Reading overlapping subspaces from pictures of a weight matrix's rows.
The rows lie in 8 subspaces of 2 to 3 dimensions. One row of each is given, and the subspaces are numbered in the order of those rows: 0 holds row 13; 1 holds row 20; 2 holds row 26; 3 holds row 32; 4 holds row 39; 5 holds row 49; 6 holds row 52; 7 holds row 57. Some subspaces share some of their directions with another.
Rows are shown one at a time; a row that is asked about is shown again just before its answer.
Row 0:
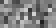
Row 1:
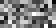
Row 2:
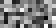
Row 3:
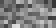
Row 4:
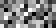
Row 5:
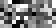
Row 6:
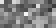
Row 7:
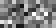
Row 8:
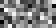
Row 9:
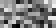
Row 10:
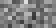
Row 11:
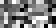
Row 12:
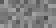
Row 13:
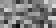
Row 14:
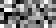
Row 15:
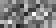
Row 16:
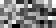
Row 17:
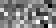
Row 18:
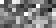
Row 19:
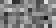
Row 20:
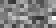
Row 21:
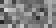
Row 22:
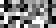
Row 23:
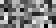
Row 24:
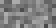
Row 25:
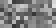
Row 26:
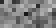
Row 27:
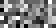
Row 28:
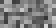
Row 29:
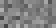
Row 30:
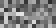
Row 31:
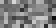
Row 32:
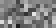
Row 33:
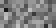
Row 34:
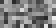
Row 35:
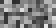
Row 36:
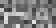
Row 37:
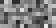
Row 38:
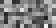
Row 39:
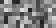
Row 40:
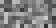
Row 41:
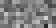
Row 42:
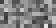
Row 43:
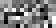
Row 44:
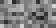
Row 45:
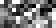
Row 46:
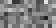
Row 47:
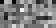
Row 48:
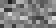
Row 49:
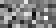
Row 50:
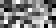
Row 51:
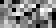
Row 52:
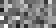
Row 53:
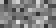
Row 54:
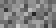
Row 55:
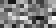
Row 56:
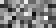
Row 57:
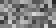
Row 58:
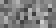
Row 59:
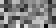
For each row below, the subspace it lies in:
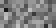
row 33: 3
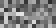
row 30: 5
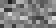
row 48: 1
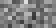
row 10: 5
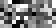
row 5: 7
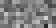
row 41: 4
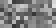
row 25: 7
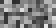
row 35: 4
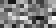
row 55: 1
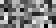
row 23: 7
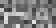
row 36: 5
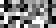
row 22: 6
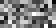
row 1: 7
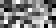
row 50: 0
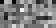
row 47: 0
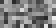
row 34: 1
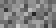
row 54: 3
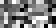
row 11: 1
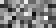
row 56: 5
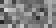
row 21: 3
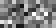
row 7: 3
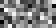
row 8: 3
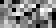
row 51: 2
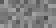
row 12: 5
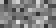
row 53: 5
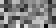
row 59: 6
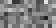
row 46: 6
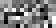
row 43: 2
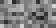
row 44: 3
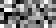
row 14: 1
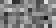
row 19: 6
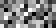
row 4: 3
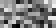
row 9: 0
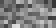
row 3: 0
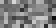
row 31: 1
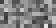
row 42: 7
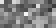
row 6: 2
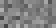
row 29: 6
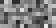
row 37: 5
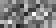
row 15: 3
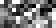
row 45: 2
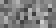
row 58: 4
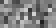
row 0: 4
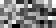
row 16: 0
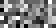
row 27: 6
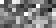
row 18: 2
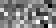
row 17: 4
